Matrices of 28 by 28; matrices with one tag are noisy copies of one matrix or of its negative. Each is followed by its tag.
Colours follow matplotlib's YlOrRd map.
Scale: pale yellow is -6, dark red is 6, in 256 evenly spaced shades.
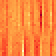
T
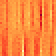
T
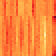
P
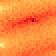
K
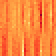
T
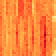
P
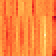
P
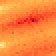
K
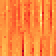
T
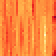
P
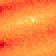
K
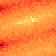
K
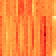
P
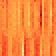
T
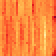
P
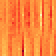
T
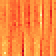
T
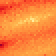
K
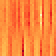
T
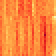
P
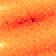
K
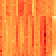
P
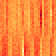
T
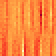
T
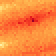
K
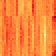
P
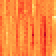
P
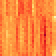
P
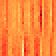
T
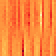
T
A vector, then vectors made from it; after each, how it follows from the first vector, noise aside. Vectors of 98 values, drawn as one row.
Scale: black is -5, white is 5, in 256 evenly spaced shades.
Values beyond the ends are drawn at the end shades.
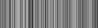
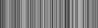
reversed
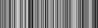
scaled up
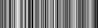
scaled up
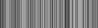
reversed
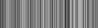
reversed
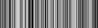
scaled up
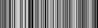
scaled up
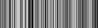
scaled up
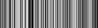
scaled up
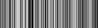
scaled up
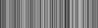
reversed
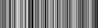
scaled up
